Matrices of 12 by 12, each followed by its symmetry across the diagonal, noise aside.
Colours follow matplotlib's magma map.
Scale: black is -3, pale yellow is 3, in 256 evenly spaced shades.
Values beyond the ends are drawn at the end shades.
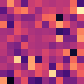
antisymmetric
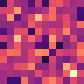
symmetric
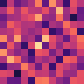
symmetric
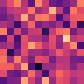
antisymmetric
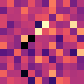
antisymmetric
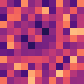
symmetric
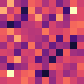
symmetric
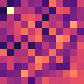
symmetric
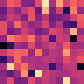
antisymmetric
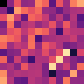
symmetric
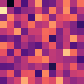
antisymmetric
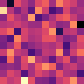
antisymmetric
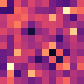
symmetric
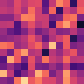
antisymmetric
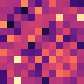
symmetric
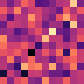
antisymmetric
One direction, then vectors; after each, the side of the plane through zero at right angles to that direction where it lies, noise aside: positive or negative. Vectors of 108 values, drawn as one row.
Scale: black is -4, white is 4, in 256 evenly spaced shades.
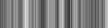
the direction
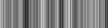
negative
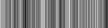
negative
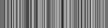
negative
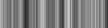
negative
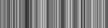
negative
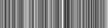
positive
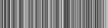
positive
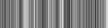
positive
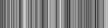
positive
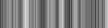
positive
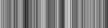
negative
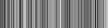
positive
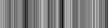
negative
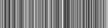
positive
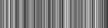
negative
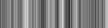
positive
